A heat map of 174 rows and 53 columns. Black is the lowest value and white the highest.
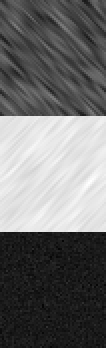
The table splits into 3 rows of 1 panel. Panel 1,1: low, slanting down to the right. Panel 2,1: very high, slanting up to the right, faint in contrast. Panel 3,1: very low, fine-grained, faint in contrast.
